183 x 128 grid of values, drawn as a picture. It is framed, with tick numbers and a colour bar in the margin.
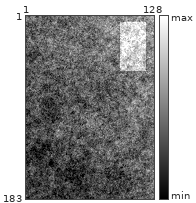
Ninth with the lowest average: bottom left. Stripes: none. Grain: blotchy. Odd patch: higher, in the top right. Slope: up to the top right. Ninth with the highest average: top right.
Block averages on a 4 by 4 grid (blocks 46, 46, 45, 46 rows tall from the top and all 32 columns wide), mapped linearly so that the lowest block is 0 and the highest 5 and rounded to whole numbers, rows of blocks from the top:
2 2 3 5
1 1 2 3
0 1 2 2
0 0 1 1
